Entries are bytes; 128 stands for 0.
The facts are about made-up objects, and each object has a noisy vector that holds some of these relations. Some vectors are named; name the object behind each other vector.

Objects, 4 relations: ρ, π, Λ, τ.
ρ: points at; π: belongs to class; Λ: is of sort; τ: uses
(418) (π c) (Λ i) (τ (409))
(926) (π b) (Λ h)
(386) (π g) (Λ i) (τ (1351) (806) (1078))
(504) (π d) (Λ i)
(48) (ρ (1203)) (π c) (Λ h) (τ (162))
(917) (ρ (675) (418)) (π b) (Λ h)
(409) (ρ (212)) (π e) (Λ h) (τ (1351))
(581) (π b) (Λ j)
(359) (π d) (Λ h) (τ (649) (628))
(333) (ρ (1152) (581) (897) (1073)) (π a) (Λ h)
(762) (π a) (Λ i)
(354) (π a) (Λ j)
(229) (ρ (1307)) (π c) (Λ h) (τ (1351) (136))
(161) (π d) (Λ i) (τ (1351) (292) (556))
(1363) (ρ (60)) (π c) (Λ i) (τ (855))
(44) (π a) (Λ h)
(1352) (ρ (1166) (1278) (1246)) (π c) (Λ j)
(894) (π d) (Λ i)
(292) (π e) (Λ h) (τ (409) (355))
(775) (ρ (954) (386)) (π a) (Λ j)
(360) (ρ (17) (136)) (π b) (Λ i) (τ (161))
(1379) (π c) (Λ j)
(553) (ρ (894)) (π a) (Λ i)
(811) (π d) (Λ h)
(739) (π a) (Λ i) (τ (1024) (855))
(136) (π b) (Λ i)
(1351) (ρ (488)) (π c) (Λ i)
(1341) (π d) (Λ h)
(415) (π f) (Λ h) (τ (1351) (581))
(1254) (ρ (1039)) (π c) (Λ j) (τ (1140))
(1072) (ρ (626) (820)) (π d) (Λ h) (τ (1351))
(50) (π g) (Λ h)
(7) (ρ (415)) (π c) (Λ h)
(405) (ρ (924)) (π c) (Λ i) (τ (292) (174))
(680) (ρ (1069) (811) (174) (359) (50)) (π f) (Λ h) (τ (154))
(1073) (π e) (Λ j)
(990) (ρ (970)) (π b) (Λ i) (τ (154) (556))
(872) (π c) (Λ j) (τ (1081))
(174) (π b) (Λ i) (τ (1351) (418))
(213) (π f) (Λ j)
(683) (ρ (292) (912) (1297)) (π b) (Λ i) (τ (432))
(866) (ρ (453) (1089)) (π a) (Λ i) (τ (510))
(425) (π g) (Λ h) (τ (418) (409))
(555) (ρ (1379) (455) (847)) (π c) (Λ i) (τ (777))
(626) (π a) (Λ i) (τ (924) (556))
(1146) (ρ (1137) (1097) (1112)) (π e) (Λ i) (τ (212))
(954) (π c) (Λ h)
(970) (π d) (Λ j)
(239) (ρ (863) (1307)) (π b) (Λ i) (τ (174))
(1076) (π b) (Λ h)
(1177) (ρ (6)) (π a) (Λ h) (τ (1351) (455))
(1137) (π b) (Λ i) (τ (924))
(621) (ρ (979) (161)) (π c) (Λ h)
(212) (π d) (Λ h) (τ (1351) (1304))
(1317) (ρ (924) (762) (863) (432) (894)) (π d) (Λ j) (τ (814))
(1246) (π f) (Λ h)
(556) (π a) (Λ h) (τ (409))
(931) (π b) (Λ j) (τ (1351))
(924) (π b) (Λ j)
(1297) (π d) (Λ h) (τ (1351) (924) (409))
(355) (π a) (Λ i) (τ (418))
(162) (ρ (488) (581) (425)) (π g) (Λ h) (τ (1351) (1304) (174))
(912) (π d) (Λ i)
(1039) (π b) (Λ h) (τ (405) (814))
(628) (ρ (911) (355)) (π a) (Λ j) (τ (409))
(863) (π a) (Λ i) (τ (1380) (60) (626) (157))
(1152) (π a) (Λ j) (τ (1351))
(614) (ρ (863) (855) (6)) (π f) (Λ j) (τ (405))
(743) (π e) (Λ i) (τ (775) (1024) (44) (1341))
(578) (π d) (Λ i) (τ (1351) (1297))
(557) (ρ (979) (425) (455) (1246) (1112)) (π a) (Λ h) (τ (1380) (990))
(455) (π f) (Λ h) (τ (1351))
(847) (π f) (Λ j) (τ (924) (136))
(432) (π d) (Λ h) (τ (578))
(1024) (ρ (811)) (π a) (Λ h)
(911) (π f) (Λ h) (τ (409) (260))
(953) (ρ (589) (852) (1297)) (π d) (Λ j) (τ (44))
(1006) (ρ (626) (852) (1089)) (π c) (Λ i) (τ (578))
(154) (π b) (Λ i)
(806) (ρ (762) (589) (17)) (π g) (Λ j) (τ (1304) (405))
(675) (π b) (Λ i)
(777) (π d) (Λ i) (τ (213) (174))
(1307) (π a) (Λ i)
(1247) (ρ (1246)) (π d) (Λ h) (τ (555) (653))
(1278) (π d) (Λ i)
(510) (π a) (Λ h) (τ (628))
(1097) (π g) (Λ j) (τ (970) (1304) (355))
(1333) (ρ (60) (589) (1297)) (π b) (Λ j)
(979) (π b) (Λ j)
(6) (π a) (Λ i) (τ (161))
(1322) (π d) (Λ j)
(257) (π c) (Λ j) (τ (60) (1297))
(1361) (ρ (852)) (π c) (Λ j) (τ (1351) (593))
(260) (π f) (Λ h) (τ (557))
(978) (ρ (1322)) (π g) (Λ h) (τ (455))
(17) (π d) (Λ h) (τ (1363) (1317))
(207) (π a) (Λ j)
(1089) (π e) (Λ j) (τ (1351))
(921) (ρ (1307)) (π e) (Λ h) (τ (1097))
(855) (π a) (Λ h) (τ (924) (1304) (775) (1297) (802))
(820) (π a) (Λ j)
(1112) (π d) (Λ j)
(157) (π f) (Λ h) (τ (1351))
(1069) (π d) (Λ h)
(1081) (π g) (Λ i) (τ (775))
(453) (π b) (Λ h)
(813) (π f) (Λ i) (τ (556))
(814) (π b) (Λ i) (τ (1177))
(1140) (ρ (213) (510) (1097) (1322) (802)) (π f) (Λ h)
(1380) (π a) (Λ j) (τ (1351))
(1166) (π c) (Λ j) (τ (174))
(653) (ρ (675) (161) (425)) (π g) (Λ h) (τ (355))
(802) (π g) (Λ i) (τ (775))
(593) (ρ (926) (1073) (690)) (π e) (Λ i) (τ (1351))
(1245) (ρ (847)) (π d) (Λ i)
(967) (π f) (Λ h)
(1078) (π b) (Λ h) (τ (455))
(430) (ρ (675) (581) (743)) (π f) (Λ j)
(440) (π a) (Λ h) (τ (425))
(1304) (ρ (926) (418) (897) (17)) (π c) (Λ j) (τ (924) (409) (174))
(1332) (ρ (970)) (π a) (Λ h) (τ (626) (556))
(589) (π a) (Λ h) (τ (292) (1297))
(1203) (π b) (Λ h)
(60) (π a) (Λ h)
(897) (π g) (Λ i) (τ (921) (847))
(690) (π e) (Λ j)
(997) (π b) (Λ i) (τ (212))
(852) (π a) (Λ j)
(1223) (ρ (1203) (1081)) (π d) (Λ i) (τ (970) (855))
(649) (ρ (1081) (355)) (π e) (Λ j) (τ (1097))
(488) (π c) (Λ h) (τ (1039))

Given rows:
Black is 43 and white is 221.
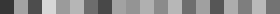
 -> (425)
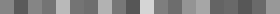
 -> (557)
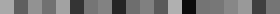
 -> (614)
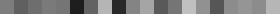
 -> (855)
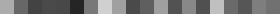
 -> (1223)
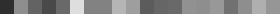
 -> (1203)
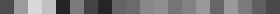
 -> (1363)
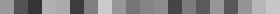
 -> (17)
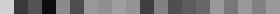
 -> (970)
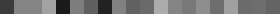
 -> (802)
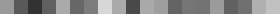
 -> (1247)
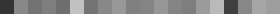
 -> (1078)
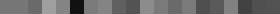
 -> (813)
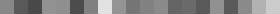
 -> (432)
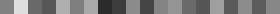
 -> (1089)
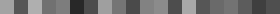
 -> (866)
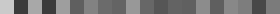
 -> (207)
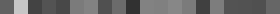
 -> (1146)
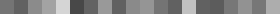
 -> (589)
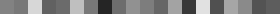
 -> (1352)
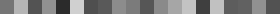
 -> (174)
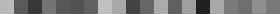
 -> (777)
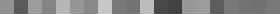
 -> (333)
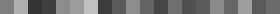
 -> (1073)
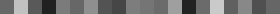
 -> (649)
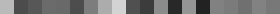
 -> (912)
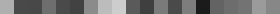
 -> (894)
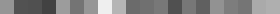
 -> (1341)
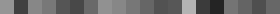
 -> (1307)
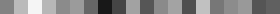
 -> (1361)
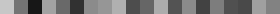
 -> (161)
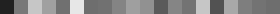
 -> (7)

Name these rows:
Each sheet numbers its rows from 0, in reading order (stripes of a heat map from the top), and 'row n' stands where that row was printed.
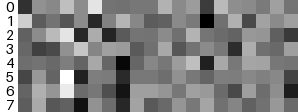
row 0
(653)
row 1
(1317)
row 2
(405)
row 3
(1246)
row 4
(1097)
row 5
(897)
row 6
(418)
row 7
(1137)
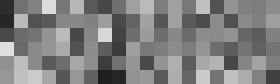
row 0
(488)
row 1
(921)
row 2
(680)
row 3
(1152)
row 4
(931)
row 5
(1304)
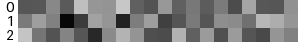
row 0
(1140)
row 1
(924)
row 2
(578)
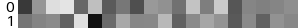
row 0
(229)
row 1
(556)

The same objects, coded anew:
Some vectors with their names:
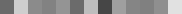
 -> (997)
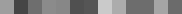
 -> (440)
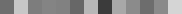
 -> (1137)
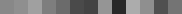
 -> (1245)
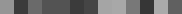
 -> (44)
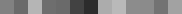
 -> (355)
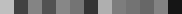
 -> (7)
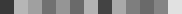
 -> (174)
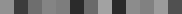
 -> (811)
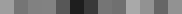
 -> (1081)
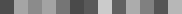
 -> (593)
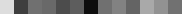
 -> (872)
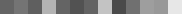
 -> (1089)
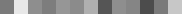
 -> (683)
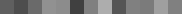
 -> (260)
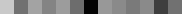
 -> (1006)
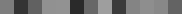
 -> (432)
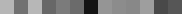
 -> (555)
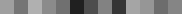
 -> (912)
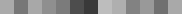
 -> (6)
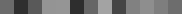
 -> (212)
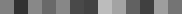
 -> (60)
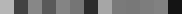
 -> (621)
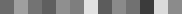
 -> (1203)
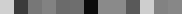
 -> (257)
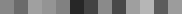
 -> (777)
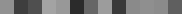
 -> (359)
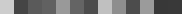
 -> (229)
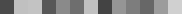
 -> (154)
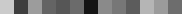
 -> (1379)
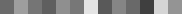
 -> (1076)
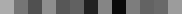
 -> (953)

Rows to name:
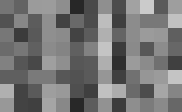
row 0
(161)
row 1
(649)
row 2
(425)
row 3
(680)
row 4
(1247)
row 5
(213)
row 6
(589)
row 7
(17)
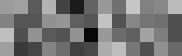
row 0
(743)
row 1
(978)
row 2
(1352)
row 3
(855)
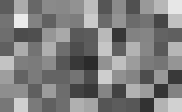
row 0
(931)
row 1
(239)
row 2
(1072)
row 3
(1146)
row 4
(739)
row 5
(333)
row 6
(1223)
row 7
(1333)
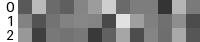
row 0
(917)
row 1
(557)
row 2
(50)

